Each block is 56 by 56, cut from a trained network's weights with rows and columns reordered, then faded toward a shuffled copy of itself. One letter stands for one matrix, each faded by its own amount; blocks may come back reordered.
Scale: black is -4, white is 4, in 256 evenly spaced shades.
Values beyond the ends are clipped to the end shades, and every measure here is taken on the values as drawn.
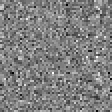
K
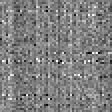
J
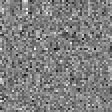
K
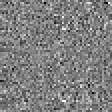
K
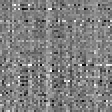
J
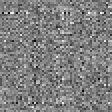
K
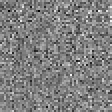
K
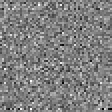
K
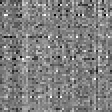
J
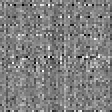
J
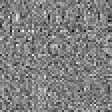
K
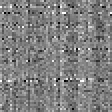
J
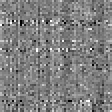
J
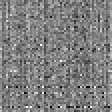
J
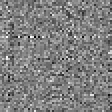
K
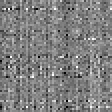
J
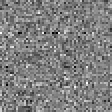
K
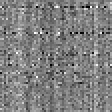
J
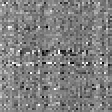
J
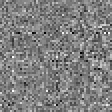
K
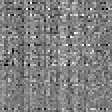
J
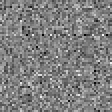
K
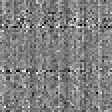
J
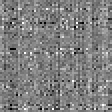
J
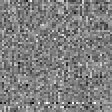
K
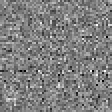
K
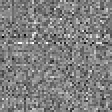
K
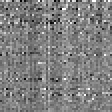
J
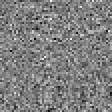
K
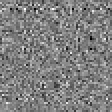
K
